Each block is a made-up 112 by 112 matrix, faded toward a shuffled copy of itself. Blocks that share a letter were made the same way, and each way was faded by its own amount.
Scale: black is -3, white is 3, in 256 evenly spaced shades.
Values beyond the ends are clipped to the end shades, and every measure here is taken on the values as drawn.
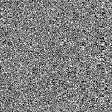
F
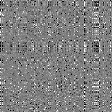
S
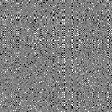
S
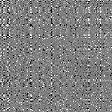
S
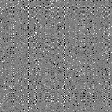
S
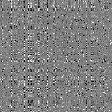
S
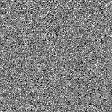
F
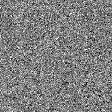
F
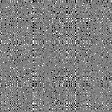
S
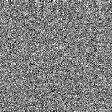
F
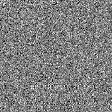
F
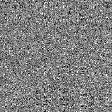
F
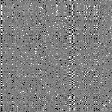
S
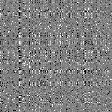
S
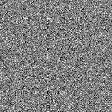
F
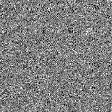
F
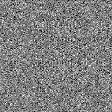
F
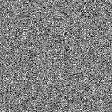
F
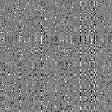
S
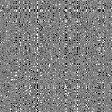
S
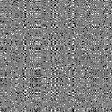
S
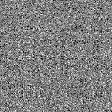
F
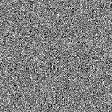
F
